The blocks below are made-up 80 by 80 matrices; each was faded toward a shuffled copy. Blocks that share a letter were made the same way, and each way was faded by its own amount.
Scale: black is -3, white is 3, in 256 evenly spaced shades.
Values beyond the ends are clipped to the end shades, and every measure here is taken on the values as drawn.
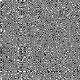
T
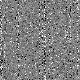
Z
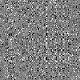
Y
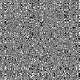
Y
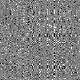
Y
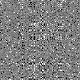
Y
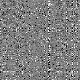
Y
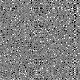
T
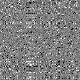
T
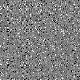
T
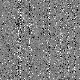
Z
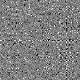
T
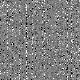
Z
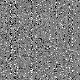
Z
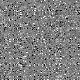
T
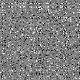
T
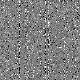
Z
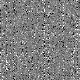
Z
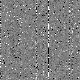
Z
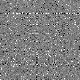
T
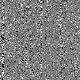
Z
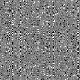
Y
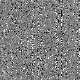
Z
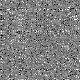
T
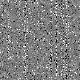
Z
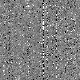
Z
